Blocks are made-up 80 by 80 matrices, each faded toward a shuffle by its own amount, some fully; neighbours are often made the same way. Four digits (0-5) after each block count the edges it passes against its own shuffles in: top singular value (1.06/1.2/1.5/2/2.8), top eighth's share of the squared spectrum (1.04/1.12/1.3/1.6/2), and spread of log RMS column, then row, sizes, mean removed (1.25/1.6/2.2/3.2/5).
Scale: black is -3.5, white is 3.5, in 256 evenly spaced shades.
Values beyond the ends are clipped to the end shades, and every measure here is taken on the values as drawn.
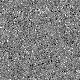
2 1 0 0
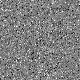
2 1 0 0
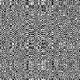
5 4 3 3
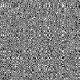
4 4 2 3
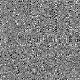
4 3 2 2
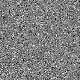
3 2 1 0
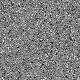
0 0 0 0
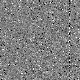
2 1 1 0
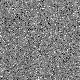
0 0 0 0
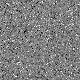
0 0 0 0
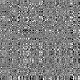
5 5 3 3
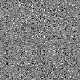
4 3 2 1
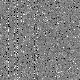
2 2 2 0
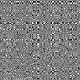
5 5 3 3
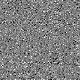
3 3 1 1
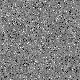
2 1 0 0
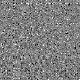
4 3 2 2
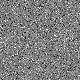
1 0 0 0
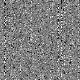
2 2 3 0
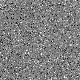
0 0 0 0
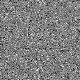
3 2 1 1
